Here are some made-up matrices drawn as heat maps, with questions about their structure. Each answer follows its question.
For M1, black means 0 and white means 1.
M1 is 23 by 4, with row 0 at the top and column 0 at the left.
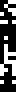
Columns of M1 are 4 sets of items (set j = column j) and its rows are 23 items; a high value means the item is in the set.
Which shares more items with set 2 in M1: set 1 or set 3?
set 3
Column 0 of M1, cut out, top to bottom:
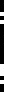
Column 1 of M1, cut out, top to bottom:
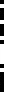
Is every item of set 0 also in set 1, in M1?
no
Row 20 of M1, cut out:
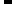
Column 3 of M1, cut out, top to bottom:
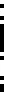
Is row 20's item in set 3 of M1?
yes
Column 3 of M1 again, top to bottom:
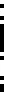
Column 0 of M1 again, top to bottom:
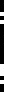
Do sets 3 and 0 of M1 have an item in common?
yes
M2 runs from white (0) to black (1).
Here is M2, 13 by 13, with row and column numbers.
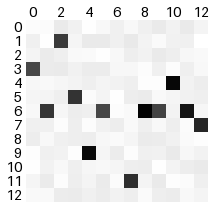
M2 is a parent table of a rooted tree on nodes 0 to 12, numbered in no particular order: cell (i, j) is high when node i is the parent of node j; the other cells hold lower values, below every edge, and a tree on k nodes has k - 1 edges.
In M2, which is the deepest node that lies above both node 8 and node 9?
6
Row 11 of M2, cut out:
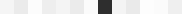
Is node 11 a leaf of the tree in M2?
no
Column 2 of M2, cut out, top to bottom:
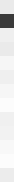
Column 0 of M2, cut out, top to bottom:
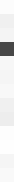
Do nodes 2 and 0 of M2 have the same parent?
no
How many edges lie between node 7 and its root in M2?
2
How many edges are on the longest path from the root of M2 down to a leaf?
3
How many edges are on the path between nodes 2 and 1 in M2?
1
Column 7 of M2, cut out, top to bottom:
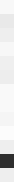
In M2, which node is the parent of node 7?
11
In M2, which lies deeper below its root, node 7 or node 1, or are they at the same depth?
node 7
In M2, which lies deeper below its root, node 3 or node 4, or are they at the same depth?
the same depth
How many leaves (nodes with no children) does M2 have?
5
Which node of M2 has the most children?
6
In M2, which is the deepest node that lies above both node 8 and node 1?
6
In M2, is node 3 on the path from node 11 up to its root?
no
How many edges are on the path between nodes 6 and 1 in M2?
1
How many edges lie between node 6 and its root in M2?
0
